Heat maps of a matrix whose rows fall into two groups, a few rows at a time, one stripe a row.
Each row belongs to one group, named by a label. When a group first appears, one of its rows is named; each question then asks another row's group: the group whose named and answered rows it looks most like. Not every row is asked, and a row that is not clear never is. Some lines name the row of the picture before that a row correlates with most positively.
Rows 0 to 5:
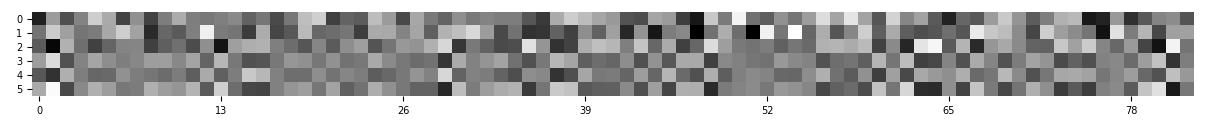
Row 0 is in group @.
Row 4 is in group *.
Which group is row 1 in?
@
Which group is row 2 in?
*
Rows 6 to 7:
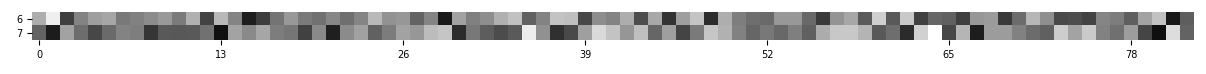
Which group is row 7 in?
*
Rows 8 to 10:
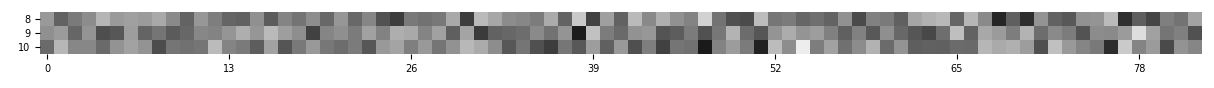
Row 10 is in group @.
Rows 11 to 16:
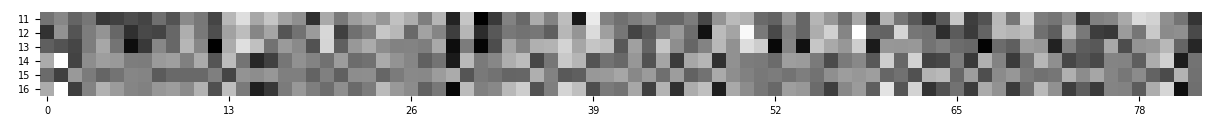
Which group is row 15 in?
*
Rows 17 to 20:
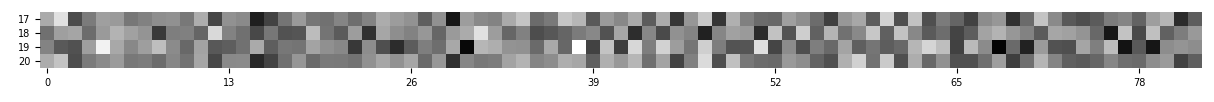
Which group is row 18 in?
@
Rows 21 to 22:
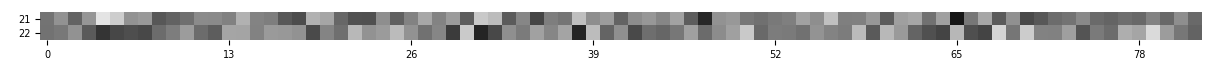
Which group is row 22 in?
@
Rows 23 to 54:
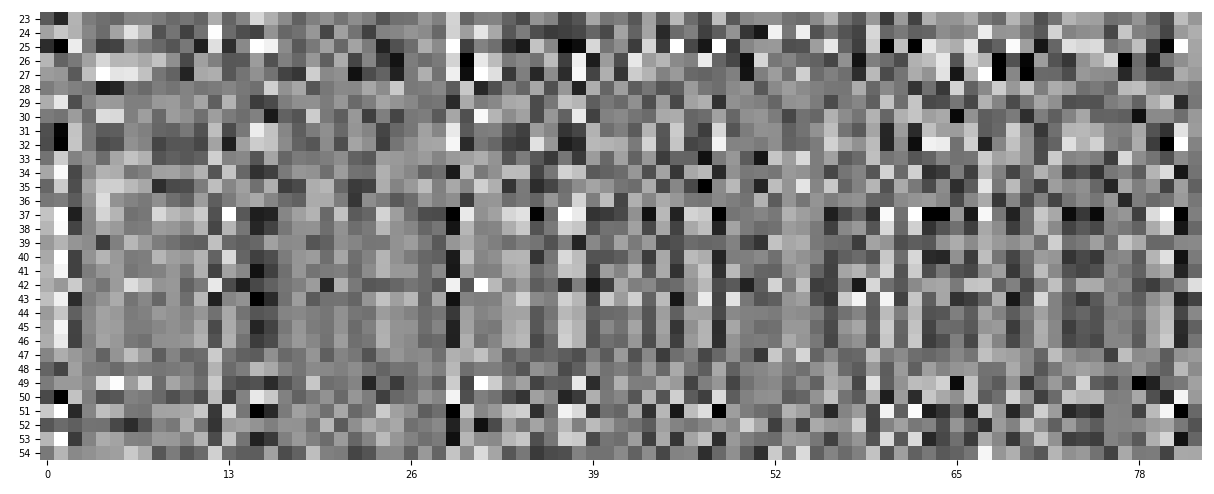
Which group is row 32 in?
*
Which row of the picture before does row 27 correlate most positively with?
21
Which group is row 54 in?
@
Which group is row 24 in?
@
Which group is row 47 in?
@
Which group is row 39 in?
@
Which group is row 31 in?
*
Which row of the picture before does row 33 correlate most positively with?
21
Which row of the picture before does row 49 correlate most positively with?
21
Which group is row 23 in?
*
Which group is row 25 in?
*
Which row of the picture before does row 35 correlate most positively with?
21
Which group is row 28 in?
@
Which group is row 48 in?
*
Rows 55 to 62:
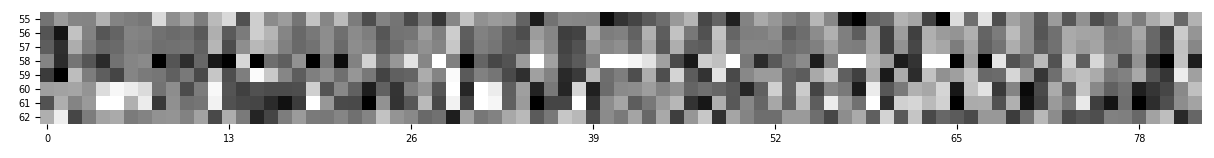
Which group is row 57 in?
*
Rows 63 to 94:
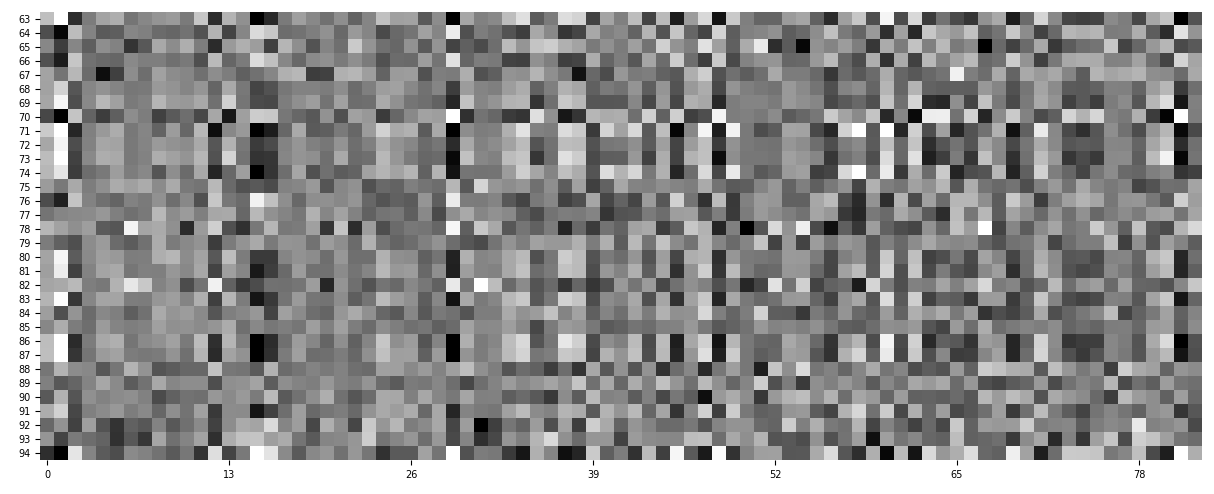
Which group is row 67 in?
@
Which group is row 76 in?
*
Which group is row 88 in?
@
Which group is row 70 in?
*
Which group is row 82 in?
@
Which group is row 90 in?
@
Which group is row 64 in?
*
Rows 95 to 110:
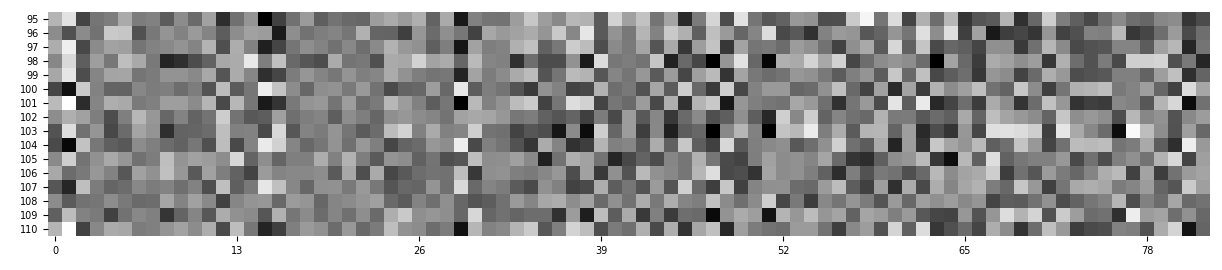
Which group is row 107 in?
*
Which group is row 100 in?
*
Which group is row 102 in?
@
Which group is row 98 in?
@
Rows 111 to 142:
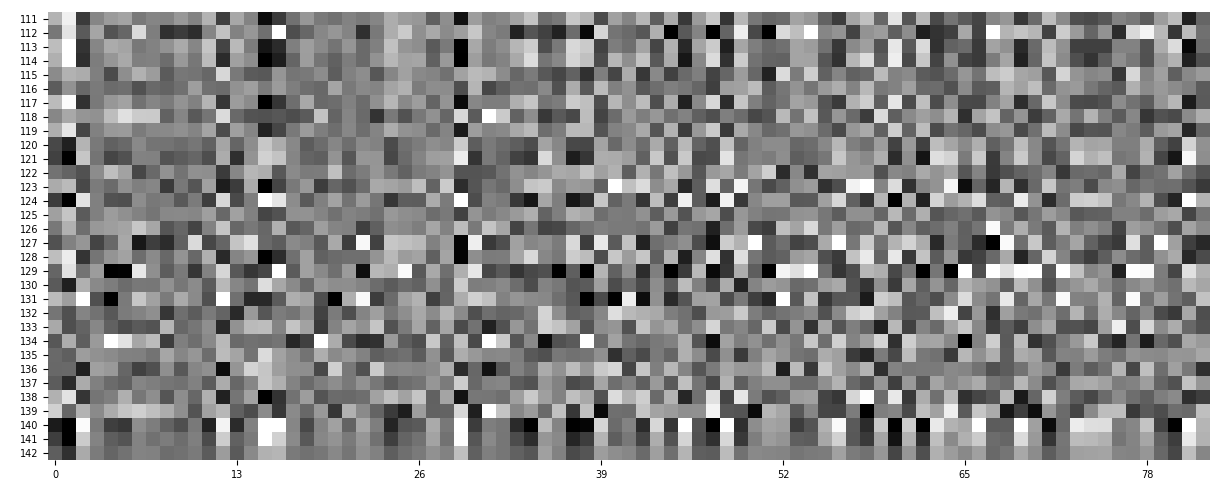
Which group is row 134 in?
@
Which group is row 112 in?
@
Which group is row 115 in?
@
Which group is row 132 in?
*
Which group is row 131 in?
@
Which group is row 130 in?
*
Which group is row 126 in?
@
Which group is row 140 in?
*
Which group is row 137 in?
*
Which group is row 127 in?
@
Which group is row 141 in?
*
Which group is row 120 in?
*
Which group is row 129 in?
@
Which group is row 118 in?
@
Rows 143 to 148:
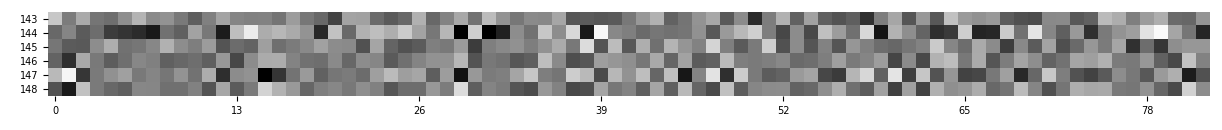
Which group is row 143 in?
@
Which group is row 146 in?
*
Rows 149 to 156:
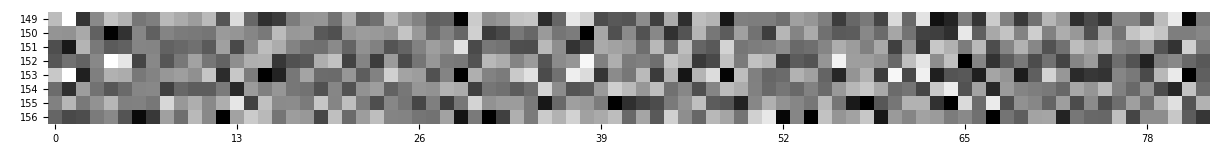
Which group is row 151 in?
*
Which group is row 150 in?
@
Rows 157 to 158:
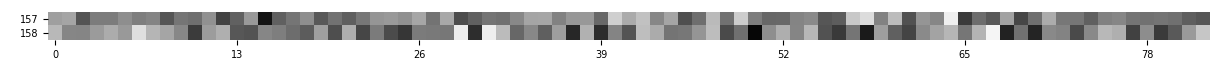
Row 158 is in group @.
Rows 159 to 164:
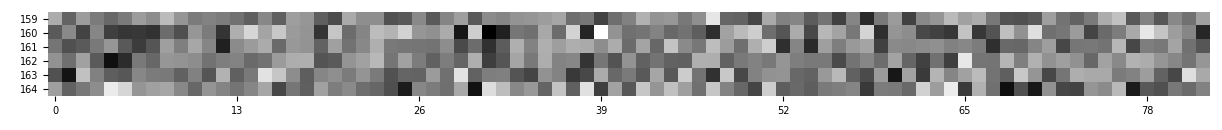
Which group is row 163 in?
*
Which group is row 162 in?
@
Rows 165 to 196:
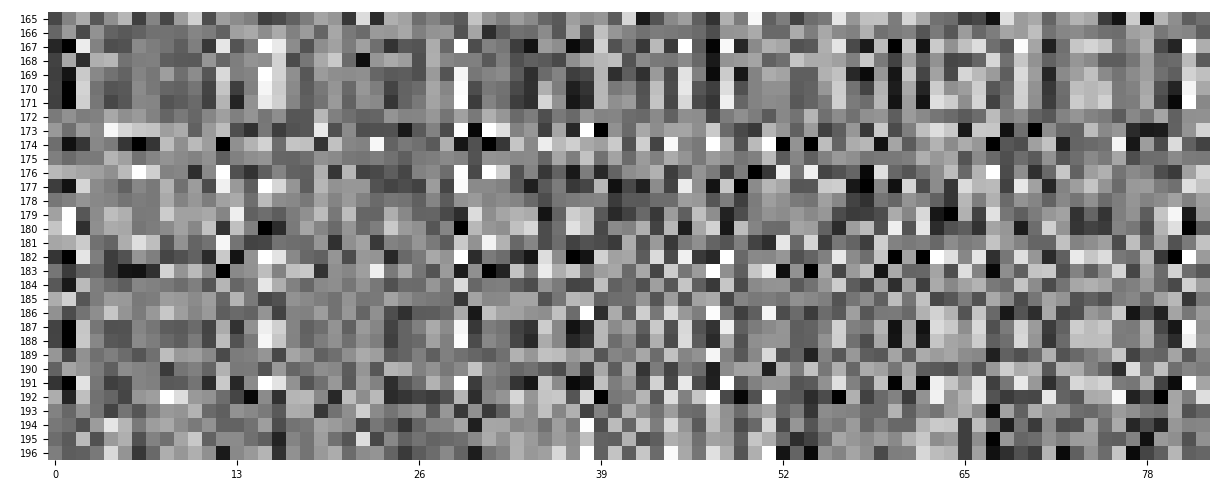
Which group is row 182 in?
*
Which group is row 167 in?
*
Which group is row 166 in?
@
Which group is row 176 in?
@
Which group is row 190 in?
@
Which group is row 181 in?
@
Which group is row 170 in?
*
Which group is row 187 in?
*
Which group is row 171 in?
*
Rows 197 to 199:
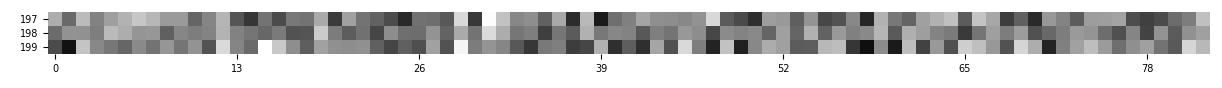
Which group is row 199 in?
*
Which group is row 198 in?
@
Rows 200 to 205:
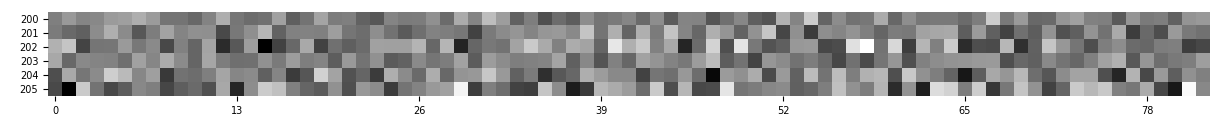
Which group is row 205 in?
*
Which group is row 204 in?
@
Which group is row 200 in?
@
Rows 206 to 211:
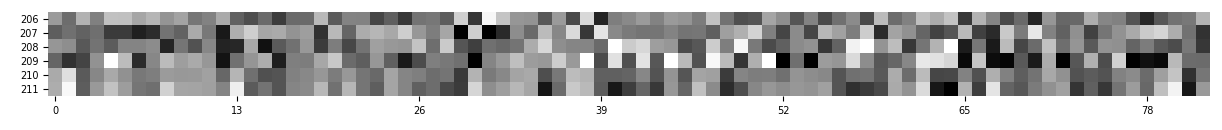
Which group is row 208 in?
*
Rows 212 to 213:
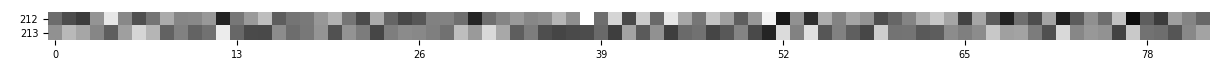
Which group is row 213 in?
@
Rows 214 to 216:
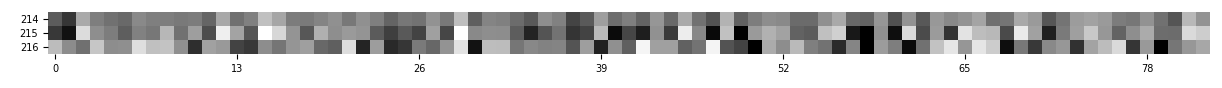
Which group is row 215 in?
*
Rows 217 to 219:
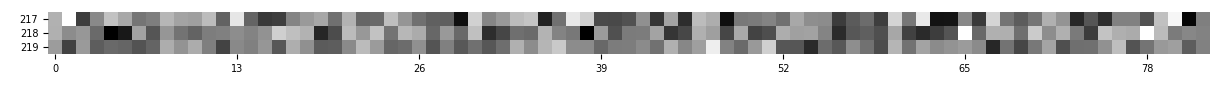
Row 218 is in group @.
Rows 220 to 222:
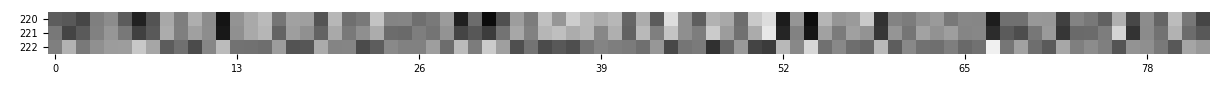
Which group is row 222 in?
@
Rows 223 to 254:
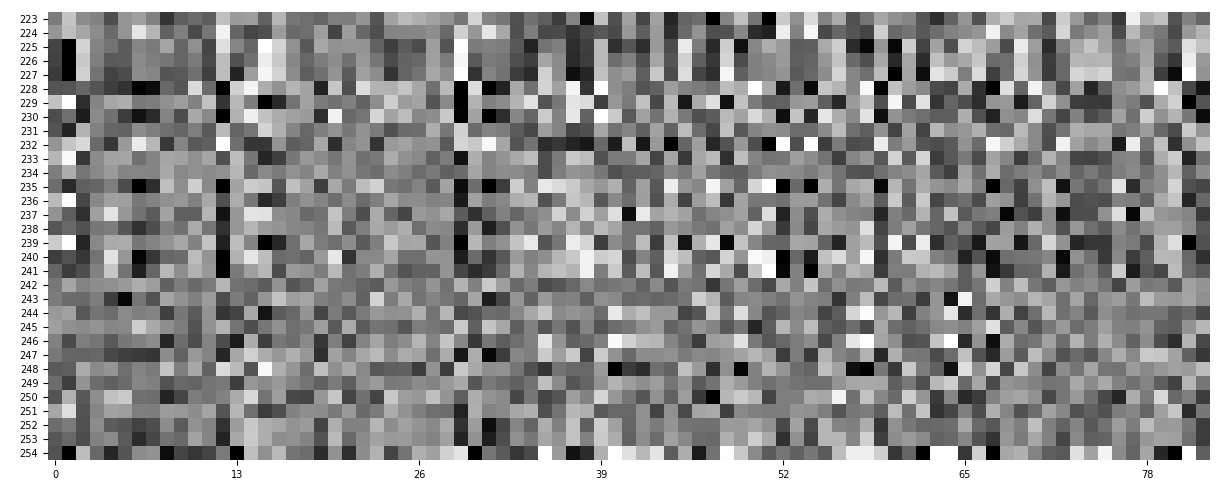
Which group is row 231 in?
*
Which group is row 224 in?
@
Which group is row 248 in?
*
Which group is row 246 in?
*
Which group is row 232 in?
@
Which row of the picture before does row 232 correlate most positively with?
222
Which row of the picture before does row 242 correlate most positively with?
222
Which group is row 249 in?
*
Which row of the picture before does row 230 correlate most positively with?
220
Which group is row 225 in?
*
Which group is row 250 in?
@
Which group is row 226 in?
*
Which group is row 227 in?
*
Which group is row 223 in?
@
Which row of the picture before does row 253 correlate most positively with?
220
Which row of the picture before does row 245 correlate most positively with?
222
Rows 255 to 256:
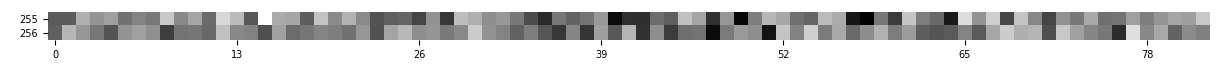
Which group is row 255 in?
*
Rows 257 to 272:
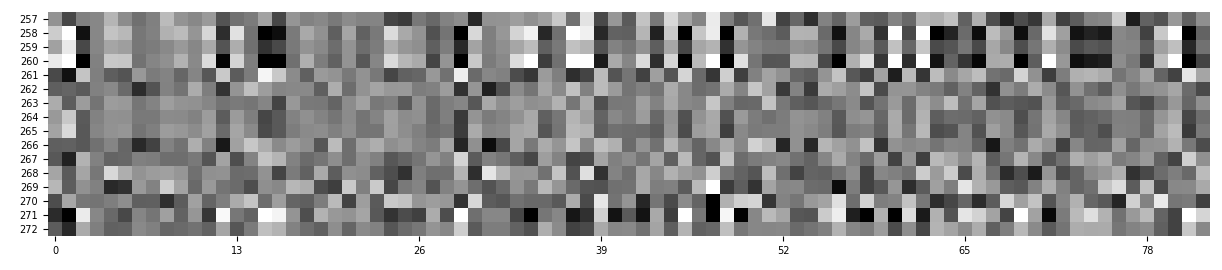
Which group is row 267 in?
*
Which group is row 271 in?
*
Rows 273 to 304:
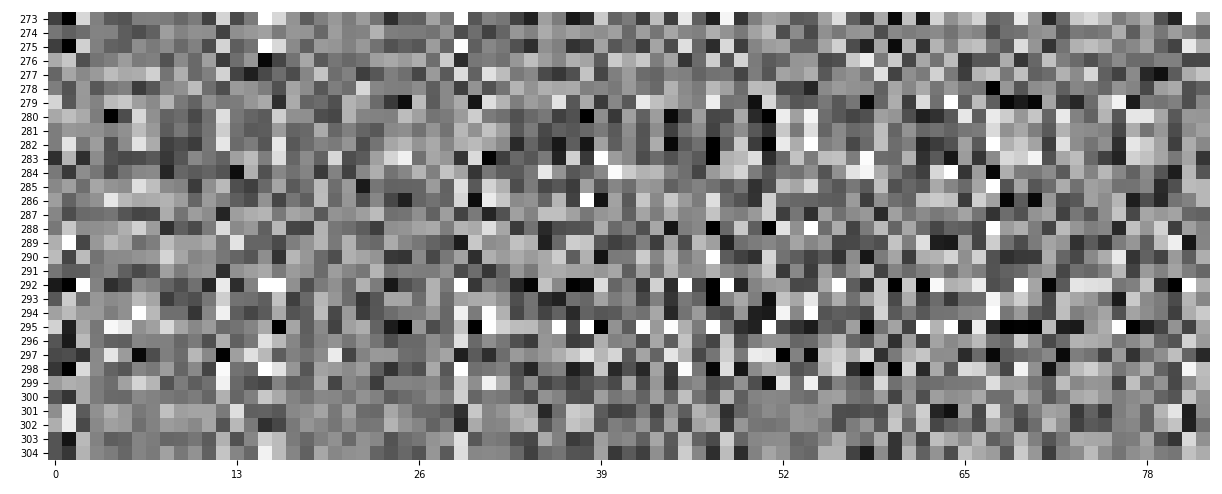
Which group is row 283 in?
@
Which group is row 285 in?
@
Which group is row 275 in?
*
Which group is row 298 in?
*
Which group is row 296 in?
*
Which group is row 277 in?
@
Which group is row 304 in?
*
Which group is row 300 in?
*
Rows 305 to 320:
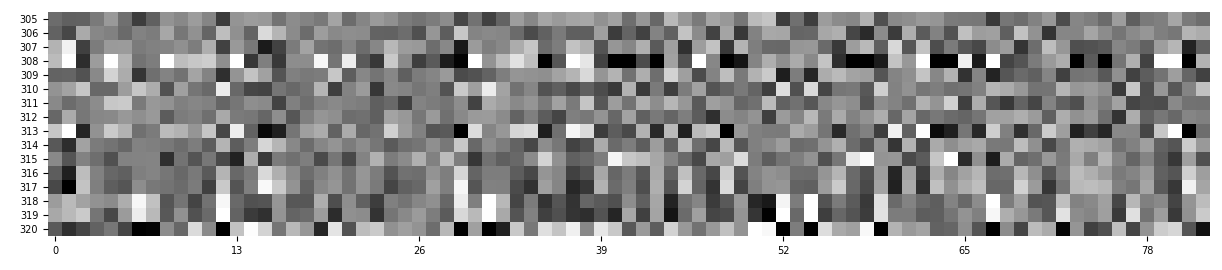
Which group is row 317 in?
*
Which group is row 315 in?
*
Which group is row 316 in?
*
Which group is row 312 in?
@
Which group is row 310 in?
@
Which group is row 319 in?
@
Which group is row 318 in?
@
